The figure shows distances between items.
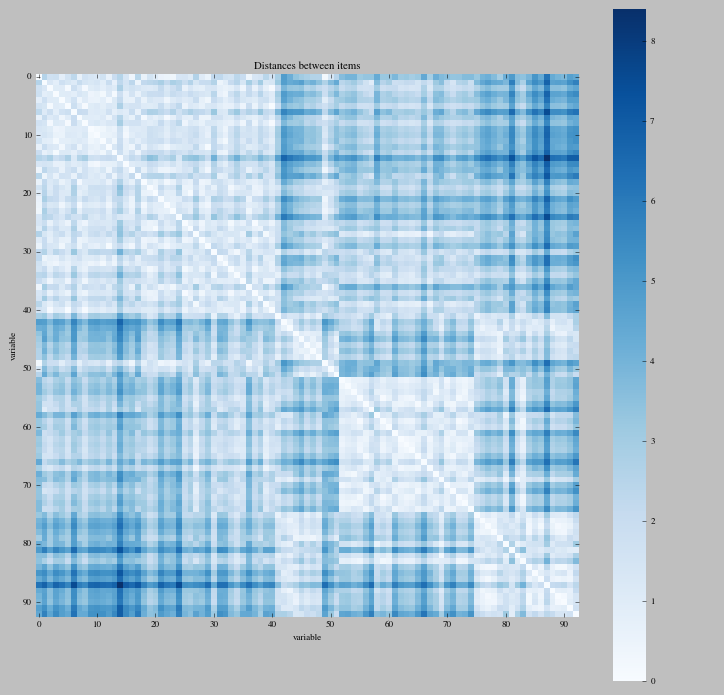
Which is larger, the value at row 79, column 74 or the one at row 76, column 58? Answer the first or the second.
the first
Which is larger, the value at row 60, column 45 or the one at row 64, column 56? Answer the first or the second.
the first
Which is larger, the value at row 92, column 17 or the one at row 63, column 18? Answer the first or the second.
the first
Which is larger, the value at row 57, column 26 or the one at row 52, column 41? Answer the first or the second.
the first
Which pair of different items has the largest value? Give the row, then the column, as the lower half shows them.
87, 14
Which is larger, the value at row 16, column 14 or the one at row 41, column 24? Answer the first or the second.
the second
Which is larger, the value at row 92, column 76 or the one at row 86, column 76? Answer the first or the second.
the first
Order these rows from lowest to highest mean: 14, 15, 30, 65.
30, 65, 15, 14
